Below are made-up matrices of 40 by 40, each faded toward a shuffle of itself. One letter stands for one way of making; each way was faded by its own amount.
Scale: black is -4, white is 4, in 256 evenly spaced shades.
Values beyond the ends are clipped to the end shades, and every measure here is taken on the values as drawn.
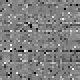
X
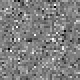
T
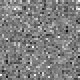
T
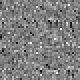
T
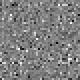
T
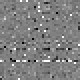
X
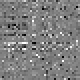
X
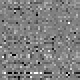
X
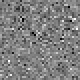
T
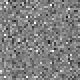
T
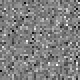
T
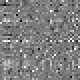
X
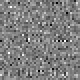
T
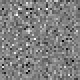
T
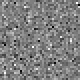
T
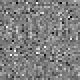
T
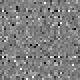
X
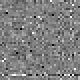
X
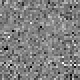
T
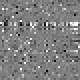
X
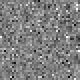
T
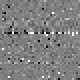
X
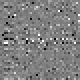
X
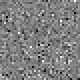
T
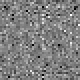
T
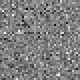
T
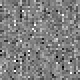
T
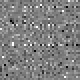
X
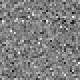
T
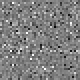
T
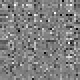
X
